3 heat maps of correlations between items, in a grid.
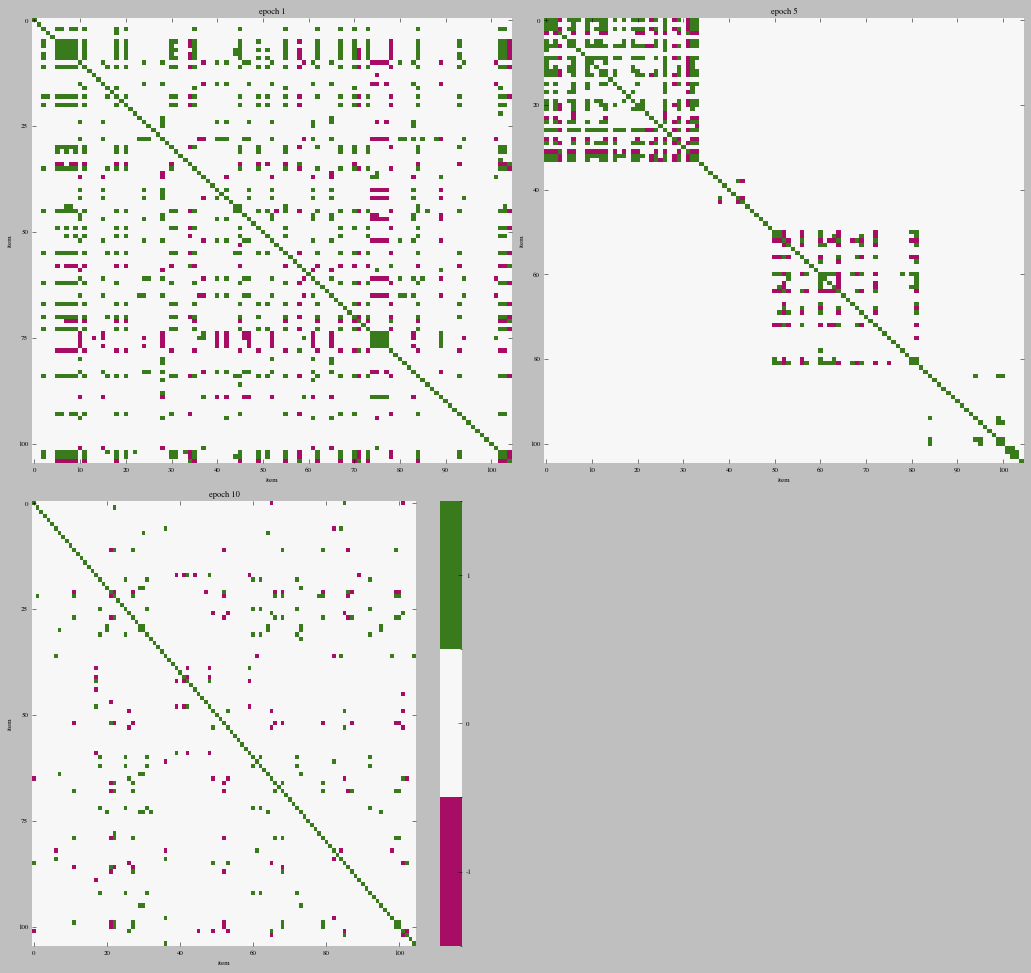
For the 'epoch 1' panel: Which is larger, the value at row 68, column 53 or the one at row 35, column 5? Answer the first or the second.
the second
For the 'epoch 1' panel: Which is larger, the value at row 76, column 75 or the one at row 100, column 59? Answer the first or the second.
the first
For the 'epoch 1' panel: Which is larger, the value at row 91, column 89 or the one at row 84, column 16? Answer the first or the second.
the second
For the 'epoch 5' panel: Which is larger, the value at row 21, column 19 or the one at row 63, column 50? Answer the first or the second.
the first
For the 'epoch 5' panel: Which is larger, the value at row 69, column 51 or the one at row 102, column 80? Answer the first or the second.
the first
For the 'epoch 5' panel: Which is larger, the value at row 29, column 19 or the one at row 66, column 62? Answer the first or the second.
the first
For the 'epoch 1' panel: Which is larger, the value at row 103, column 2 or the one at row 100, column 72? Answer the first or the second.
the first
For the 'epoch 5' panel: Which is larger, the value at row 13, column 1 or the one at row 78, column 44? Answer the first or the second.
the first
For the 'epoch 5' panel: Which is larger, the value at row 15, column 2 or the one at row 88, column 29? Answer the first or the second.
the first
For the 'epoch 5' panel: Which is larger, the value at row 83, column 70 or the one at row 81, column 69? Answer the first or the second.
the second
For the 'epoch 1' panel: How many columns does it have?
105
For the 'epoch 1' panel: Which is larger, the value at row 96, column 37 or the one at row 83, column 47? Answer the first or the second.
the second
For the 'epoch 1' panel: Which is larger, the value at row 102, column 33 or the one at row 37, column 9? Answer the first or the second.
the first
